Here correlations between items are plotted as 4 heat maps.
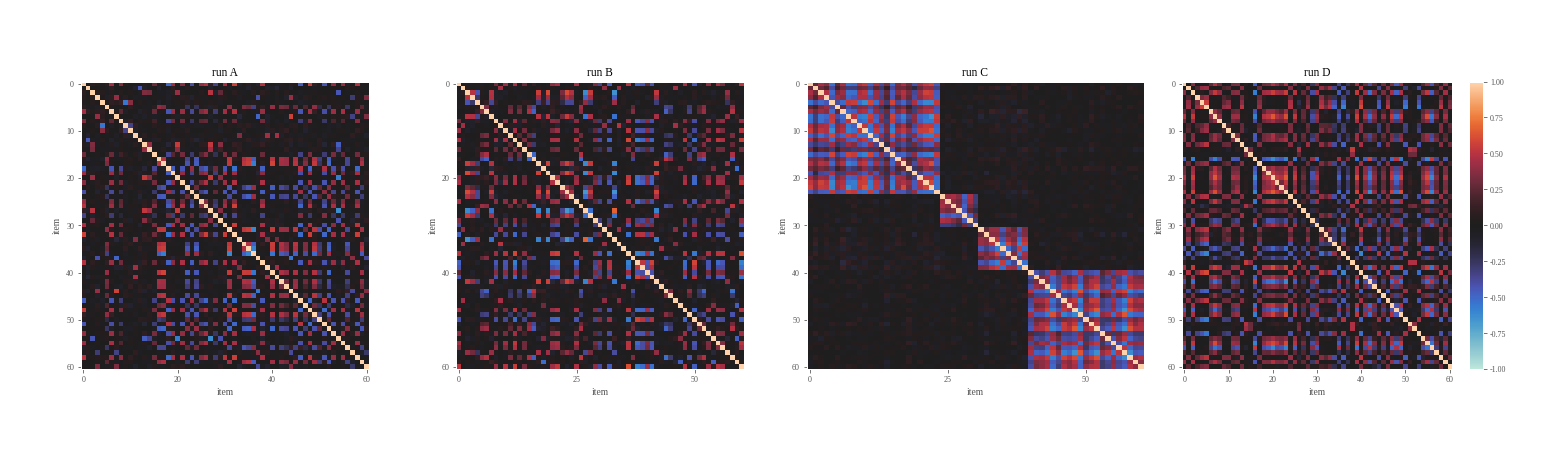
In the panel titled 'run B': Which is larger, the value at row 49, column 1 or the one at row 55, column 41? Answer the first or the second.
the first
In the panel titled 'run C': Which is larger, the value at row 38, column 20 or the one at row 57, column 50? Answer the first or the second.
the first
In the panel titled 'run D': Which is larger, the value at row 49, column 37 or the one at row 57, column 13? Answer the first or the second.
the second
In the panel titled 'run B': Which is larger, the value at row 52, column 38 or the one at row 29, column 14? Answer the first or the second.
the second
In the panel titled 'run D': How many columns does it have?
61
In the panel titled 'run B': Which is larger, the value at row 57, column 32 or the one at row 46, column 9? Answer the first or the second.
the second
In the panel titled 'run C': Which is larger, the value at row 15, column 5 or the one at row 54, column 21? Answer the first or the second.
the second
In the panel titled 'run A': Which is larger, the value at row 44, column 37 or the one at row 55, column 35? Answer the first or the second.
the second
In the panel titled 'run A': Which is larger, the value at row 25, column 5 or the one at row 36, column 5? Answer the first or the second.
the first
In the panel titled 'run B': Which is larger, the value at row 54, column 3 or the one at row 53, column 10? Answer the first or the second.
the second
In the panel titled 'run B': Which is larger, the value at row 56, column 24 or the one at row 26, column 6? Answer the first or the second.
the second
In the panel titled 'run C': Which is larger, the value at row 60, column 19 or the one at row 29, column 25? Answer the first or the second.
the second
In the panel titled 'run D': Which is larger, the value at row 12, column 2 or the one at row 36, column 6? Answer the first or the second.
the first
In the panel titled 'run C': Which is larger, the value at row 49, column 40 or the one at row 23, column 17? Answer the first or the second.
the first
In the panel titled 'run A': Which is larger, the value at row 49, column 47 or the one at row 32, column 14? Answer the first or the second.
the first
